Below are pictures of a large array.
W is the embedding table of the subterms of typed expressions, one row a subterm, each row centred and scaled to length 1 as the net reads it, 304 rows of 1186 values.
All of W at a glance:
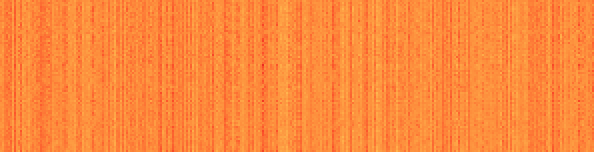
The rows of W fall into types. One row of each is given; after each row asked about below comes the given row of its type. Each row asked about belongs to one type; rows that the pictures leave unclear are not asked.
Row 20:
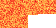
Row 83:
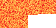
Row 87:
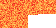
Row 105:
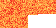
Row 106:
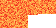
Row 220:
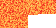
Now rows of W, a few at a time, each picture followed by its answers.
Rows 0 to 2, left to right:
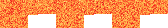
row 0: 105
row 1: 106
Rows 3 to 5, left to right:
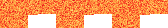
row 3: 83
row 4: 87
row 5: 106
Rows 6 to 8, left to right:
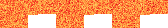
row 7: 220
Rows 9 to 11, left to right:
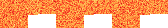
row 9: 220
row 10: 20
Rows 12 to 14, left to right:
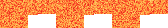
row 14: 20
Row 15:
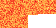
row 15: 20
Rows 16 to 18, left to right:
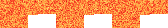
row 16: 20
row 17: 87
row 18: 20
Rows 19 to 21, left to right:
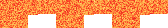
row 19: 87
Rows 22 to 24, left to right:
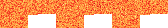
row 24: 20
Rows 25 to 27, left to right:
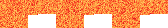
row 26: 105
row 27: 105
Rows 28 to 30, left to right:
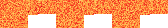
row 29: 106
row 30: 87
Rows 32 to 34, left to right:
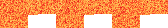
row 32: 220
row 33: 105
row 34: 105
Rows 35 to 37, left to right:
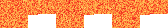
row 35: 106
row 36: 220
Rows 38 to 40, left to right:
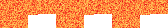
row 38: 87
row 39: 83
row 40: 87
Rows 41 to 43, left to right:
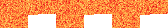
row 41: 220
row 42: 20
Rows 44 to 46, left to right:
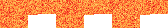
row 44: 83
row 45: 105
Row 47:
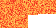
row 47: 20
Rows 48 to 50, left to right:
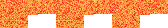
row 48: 105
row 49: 20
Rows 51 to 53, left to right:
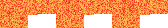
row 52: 20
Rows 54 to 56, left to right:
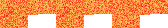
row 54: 105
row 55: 105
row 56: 106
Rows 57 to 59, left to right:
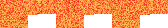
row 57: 20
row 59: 87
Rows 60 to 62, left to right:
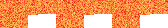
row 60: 105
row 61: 106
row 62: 220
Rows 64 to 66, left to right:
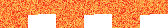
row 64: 220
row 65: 87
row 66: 105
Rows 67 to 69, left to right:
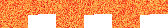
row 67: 87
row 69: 20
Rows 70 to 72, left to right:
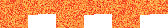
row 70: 20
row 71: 87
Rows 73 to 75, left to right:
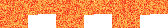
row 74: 20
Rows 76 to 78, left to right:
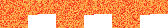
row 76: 20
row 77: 87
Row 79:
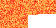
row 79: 20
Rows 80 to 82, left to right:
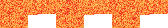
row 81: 105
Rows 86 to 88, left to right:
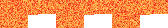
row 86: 106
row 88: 220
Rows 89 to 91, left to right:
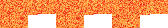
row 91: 106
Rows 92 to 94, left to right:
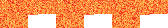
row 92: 106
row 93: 106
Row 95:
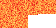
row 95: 87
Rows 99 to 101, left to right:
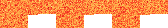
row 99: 106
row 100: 105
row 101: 105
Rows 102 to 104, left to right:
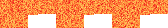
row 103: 20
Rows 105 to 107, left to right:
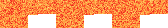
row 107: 20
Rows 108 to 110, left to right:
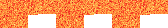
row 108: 87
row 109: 220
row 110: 87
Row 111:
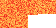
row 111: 106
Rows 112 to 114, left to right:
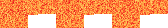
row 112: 220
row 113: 20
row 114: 106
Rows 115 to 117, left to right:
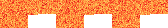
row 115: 220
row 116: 105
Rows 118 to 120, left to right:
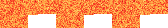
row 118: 20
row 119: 83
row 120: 20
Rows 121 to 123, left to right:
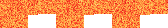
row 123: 220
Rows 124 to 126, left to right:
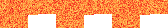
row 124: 105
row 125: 87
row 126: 106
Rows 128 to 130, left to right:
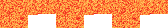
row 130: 105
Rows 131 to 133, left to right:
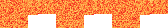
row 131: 105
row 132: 87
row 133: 20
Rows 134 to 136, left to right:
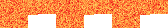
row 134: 105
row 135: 220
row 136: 220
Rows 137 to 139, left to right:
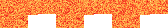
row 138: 105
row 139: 20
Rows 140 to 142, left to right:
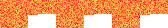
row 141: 106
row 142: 87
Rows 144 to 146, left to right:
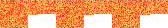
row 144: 20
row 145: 105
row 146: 87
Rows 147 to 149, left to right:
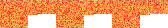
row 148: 20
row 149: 220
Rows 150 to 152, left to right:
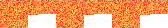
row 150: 87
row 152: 87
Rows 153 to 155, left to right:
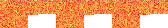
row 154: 87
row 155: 220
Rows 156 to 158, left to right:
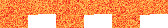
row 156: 105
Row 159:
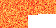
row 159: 87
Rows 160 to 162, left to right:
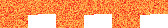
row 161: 87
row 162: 220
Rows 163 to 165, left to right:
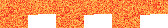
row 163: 105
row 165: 220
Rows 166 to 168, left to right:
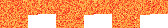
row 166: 106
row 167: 20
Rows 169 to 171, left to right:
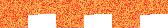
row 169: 220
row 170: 20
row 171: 87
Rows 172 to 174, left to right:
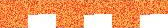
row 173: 106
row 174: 106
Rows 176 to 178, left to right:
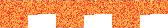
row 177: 106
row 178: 106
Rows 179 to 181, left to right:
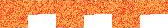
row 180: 106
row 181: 105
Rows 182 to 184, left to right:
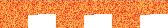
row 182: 87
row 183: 87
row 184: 220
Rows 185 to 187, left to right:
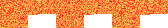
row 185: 20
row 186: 220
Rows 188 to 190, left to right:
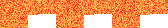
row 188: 20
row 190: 220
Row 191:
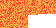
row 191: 105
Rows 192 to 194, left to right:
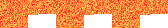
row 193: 220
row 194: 87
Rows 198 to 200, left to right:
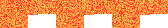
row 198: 106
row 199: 220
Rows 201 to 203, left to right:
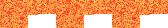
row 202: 20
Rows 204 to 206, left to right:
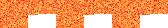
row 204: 87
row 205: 106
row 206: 83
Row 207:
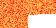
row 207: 220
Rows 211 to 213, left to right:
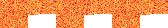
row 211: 220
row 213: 220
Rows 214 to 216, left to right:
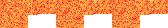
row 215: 20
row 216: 20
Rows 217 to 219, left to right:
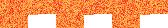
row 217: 105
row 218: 83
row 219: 20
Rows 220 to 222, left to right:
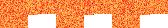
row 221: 87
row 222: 105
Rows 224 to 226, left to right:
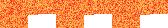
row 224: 105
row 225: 87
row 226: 220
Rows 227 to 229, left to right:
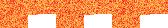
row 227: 20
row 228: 220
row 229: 105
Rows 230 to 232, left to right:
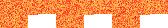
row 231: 20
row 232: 105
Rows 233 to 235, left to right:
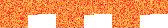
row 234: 220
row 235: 106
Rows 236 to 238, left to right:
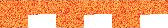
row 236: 106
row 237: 105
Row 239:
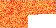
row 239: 105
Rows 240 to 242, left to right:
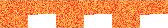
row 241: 106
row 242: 83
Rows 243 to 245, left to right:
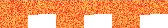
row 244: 220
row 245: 106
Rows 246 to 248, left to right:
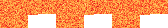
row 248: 106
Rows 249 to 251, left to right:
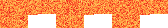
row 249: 83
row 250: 105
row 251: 106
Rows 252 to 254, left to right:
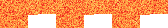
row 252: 220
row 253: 105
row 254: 83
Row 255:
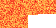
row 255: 20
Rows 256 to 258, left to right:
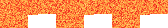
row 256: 106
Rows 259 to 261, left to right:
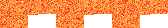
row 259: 83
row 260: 105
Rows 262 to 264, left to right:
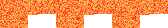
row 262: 20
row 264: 83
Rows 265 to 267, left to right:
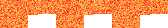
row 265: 106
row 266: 20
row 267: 87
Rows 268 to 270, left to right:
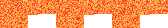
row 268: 106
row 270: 20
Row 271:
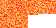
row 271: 106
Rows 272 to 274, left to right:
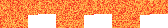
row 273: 87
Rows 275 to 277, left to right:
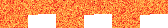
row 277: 105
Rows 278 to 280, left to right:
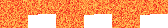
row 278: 106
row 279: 220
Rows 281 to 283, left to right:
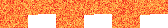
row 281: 20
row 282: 87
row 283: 105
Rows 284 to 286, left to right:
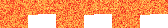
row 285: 87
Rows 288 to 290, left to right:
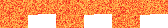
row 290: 105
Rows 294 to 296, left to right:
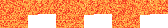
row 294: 20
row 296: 20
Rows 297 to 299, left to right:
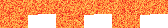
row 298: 220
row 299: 105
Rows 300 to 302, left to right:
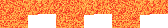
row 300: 20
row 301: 220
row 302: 20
